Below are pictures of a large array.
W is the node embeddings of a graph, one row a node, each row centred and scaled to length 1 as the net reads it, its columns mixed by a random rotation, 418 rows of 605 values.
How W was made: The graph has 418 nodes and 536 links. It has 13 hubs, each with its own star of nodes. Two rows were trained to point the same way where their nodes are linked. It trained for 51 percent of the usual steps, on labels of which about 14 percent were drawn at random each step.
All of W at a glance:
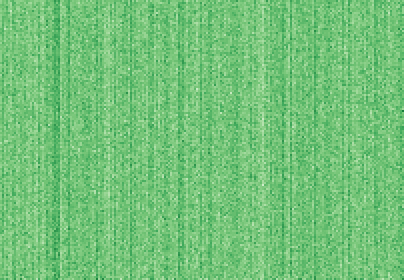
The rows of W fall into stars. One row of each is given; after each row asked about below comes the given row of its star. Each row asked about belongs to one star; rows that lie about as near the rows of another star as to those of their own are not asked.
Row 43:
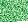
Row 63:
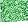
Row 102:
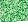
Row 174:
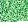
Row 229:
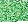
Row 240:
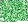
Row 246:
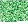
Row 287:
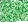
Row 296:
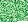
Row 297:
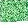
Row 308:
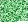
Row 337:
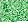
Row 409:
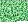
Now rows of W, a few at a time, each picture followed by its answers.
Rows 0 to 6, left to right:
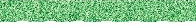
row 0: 287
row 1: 240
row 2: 337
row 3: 296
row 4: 337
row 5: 297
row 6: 409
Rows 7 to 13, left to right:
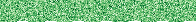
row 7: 308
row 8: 296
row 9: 240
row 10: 240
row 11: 308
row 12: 102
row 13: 287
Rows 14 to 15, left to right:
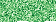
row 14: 296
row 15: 246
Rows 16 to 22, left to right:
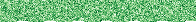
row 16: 240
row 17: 229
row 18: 240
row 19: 229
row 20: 240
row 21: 409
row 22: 229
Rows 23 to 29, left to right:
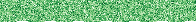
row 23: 174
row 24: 308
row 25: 174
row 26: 240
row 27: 174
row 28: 102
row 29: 296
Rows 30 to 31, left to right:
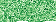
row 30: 296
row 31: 308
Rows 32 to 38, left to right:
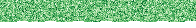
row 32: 296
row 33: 287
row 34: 297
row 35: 308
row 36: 246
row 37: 43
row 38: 409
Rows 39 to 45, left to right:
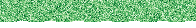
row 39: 174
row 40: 297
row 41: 287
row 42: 43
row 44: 296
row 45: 409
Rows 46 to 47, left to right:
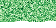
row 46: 287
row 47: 174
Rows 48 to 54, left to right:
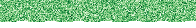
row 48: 308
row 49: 63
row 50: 240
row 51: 297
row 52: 43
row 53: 102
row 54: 337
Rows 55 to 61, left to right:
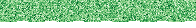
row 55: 43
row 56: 337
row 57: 409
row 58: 174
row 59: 297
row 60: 337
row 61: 63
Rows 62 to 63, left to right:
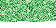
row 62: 102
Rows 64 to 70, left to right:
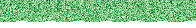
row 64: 287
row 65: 409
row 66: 63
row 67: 174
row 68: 246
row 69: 63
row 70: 297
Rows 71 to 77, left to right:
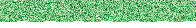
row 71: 246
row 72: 102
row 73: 174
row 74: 174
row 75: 240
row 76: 337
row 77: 240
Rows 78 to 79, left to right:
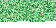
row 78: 174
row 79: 102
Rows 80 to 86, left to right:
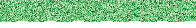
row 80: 229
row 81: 308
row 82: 297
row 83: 246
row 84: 174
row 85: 337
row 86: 297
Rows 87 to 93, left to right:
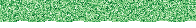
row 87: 409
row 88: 296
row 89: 297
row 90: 43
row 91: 287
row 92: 297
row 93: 297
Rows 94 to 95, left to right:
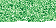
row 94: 337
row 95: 308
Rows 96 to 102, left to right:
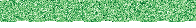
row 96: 287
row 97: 174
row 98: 240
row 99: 246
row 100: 409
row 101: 43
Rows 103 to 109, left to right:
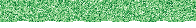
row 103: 246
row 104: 102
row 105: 287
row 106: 43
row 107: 229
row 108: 246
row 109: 229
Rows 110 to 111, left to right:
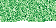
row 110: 287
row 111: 409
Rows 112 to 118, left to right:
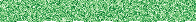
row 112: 297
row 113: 287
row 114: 409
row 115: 174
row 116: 240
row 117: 337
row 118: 409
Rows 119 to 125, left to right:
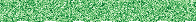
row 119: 63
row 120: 43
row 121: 296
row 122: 287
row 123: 63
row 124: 409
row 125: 43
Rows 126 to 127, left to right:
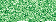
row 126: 43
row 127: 308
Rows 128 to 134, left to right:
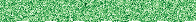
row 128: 297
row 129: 102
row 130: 174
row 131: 63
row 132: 409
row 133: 102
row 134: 63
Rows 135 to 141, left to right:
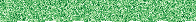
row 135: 102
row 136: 409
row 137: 287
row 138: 174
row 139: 409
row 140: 296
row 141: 296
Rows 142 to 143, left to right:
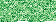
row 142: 102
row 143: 308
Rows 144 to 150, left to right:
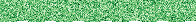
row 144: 63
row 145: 337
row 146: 174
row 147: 246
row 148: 174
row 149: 297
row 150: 337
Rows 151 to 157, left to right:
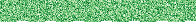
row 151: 174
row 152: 240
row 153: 337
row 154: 63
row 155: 63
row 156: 287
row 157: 174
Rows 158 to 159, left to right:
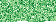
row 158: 409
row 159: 246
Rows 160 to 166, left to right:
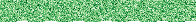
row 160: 246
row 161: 287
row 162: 43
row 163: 287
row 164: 63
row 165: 246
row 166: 297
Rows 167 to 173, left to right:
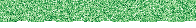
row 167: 246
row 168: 297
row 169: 240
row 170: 174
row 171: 308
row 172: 337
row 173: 240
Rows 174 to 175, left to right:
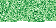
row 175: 246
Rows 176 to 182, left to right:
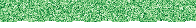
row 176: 287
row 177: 240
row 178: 240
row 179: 297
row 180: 43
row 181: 287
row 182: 229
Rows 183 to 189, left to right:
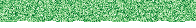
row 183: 43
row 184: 43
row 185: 174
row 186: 43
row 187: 240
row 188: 240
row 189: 229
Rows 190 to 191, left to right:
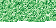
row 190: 43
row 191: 43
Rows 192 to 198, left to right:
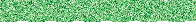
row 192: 63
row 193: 297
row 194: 102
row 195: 296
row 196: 287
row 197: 409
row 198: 43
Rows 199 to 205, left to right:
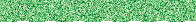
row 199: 409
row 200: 102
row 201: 296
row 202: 296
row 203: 174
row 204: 287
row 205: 229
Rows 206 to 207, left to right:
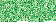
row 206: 246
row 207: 174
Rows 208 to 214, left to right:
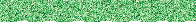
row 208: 43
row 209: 240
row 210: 63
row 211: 246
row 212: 63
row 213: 240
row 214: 174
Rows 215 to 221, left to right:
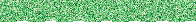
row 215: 337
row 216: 297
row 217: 308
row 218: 229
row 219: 229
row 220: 102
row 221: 337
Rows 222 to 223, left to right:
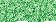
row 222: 229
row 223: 240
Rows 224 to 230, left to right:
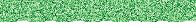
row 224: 297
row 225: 240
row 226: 308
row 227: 308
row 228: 240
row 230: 287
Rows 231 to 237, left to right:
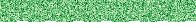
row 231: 246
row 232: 174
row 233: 409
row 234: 63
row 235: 63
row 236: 63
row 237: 174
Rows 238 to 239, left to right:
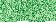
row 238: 63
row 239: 43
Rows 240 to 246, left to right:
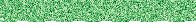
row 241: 296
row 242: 240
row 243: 102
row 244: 229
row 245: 308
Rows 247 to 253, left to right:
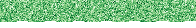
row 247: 63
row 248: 63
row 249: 240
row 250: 174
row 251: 240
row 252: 308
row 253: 102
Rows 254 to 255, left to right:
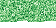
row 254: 297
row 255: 337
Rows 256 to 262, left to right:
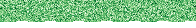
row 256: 43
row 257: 63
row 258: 308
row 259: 337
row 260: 246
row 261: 297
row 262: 240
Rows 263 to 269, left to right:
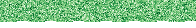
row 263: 63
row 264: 297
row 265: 43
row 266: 297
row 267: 43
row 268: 43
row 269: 174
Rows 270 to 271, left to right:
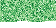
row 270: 63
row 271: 287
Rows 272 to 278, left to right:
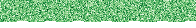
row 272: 174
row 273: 409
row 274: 229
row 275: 174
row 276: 240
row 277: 102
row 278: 409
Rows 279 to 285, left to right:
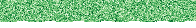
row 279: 43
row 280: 63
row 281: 287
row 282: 409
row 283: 102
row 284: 63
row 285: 308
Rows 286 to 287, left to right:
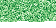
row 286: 43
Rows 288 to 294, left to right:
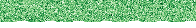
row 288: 308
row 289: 308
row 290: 174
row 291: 102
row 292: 337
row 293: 102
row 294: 102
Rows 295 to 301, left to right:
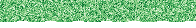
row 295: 63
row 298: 246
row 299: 287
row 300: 337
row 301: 102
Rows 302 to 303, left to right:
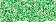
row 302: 240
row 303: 308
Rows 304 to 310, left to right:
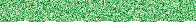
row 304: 63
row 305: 246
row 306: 240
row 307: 240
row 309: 409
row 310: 240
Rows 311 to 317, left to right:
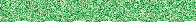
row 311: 287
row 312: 297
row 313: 229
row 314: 174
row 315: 63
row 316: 43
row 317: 297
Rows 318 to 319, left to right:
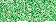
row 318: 296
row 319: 409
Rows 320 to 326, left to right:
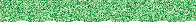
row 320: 287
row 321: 174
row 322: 409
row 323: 337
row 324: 337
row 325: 296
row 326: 246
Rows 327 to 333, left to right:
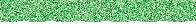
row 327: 43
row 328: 337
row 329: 43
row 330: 297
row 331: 240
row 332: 296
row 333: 63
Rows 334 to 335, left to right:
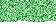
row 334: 174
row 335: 409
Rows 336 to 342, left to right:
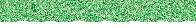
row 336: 174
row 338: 308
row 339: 296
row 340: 102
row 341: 337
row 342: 409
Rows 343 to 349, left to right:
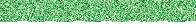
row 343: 308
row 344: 240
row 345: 287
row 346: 63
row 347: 43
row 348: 63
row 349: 246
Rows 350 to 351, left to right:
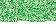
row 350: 102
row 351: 296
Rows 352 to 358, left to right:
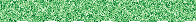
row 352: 246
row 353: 337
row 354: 102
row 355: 409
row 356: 63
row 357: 297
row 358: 308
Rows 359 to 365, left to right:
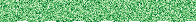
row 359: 337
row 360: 297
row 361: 246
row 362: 337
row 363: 296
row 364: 296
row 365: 63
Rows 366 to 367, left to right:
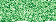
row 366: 308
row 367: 337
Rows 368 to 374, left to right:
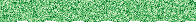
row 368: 337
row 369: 229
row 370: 229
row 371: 308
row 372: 229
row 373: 337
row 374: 229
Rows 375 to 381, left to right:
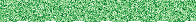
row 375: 229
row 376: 296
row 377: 337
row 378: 246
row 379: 297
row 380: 296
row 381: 246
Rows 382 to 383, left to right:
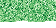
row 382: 287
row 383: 240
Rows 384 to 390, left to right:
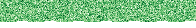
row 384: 297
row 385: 337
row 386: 174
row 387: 337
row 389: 63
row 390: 337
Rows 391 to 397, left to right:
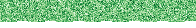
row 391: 174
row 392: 409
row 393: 246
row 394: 409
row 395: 409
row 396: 63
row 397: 246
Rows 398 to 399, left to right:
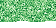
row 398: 174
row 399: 102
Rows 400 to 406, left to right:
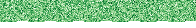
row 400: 287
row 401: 308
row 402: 308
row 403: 337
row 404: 246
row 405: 297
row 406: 229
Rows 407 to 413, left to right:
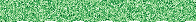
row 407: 229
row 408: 308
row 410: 287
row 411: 287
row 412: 287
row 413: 229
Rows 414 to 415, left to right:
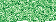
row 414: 297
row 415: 63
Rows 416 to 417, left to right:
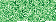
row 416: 246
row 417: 229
